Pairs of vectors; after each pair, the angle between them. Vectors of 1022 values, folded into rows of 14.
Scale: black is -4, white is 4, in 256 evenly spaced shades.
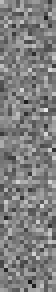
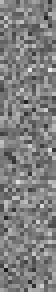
nearly parallel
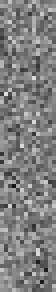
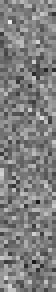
partly aligned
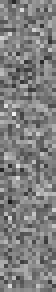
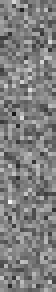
nearly opposite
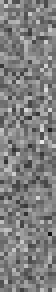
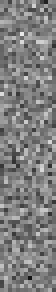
orthogonal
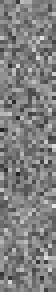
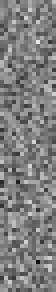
partly aligned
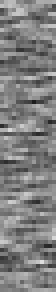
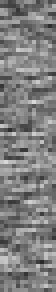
nearly opposite
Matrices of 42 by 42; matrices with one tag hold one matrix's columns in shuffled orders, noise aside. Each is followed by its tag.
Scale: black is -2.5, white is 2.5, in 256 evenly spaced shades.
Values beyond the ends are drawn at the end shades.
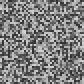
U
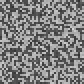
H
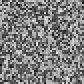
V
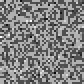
H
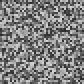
H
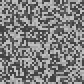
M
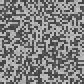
U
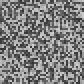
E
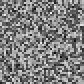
M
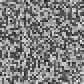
E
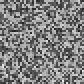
H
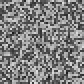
H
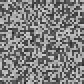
H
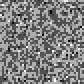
E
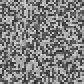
V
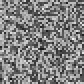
V
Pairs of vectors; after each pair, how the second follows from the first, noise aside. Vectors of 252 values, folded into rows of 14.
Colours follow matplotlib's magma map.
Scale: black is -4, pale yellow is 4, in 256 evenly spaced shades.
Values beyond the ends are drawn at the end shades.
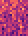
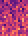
negated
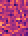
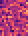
reversed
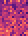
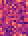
sign-scrambled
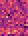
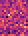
negated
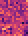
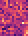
negated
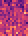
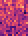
negated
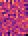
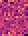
sign-scrambled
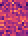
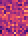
reversed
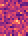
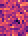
negated
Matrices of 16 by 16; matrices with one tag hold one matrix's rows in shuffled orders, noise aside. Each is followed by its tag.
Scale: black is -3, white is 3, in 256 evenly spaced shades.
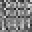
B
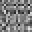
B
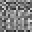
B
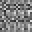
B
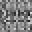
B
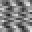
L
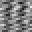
L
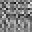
B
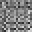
B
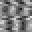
L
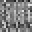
B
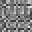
B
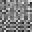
B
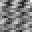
L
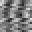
L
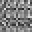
B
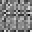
B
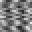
L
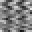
L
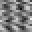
L
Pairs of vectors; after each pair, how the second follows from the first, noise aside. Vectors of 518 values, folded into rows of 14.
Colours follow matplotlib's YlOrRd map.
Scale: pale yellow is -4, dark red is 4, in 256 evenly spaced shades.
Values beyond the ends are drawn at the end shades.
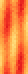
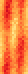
reversed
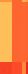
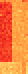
negated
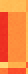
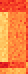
negated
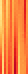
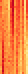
reversed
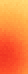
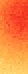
reversed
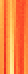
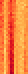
negated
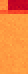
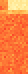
negated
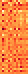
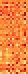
reversed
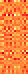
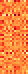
negated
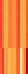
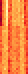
reversed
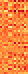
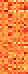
negated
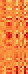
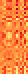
negated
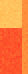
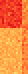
negated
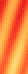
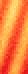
reversed
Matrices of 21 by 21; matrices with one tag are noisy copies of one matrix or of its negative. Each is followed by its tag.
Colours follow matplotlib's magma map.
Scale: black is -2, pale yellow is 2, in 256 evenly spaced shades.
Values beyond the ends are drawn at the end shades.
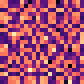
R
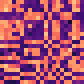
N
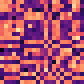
N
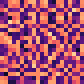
R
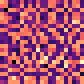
R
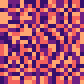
R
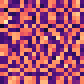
R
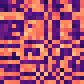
N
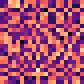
R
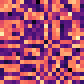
N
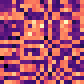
N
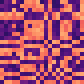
N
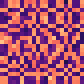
R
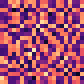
R
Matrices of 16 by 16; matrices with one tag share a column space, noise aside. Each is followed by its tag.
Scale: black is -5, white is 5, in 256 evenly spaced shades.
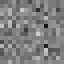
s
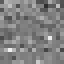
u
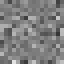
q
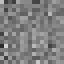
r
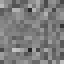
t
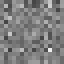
u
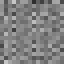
r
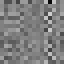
r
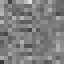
r
